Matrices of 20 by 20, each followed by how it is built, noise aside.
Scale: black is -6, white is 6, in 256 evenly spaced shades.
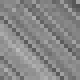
Toeplitz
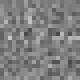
low rank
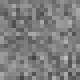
low rank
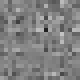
low rank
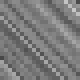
Toeplitz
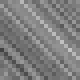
Toeplitz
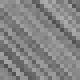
Toeplitz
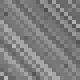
Toeplitz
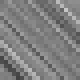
Toeplitz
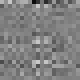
low rank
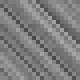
Toeplitz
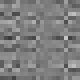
low rank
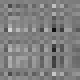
low rank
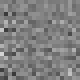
low rank
